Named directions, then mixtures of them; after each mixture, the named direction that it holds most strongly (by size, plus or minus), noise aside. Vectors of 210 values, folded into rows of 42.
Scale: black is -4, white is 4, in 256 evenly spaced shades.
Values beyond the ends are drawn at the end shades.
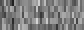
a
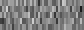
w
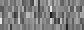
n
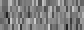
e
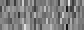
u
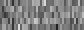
a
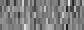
u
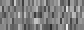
u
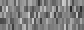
w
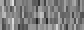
a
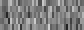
e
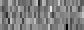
e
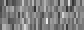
u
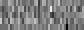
n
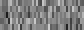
e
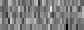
e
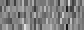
u
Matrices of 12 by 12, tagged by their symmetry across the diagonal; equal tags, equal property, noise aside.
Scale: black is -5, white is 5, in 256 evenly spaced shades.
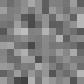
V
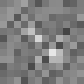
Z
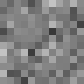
Z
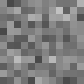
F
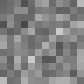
Z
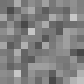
Z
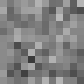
F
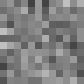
V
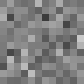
F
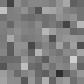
V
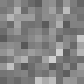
Z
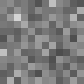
Z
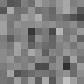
F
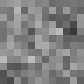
F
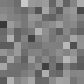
V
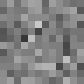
V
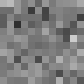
F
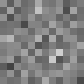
Z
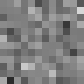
V
